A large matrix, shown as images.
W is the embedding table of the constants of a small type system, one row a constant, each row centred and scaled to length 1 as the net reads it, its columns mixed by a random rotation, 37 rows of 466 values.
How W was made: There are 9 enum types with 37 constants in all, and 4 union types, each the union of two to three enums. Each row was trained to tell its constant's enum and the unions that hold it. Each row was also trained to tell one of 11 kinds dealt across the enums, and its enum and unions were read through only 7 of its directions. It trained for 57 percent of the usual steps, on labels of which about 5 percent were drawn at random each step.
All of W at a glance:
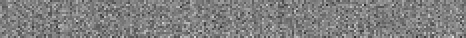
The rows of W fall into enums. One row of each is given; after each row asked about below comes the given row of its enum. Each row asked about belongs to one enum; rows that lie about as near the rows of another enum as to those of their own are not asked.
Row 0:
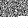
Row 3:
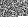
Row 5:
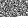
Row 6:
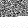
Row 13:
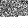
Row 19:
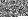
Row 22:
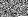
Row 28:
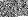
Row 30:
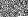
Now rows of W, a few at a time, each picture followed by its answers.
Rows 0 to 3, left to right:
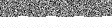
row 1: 13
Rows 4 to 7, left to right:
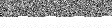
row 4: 19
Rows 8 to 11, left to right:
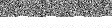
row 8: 30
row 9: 28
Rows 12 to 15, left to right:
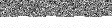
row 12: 6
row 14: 28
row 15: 28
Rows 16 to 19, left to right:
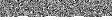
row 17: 5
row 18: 6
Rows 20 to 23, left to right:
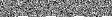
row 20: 3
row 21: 13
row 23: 19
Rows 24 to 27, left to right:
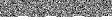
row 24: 0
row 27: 30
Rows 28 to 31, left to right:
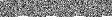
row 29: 6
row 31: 0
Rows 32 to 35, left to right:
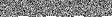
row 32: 6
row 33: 30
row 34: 0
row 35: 30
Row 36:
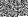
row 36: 28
